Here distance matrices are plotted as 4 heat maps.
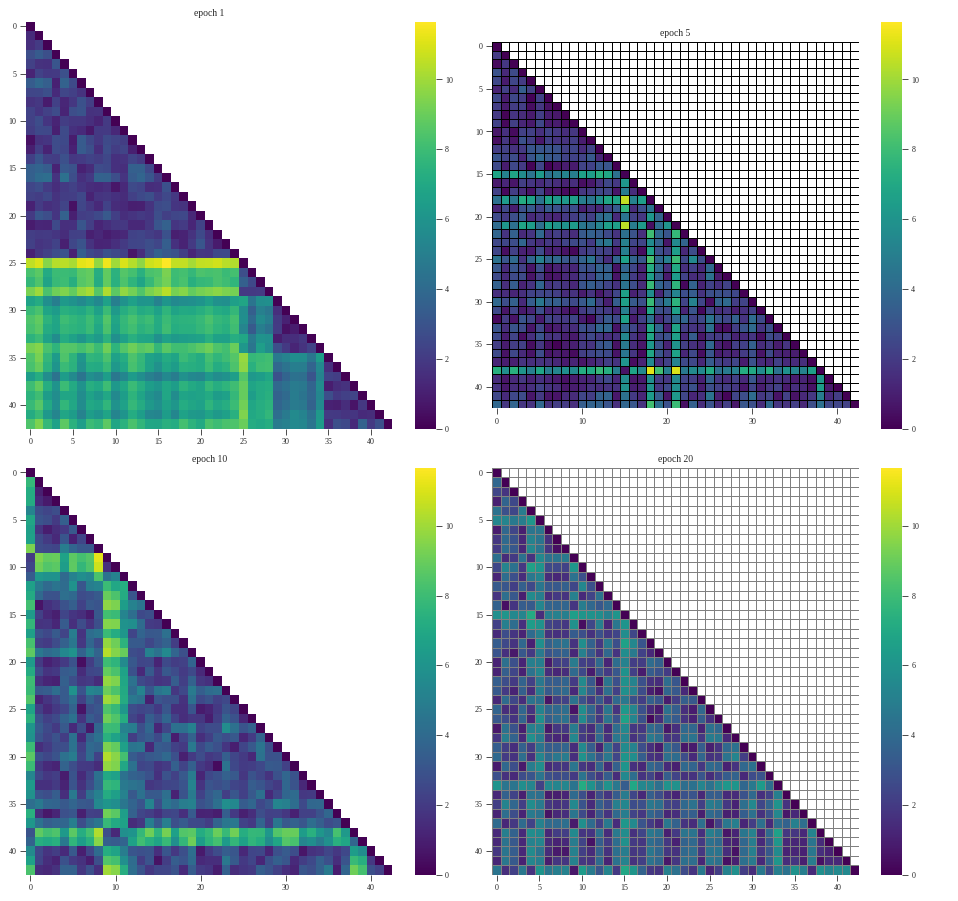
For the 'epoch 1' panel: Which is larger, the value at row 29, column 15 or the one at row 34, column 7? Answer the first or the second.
the second
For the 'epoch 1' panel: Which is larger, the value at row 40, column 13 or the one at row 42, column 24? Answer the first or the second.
the second
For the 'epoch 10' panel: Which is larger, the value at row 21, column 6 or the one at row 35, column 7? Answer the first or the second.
the second
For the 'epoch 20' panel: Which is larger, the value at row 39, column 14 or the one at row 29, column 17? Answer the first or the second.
the first
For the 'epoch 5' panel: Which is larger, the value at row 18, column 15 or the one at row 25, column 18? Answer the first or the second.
the first
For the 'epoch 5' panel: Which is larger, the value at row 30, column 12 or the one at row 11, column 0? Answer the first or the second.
the first
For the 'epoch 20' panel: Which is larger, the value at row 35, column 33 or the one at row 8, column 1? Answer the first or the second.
the first
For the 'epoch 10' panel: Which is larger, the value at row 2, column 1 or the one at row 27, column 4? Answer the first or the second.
the second
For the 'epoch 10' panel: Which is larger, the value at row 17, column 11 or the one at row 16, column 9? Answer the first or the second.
the second
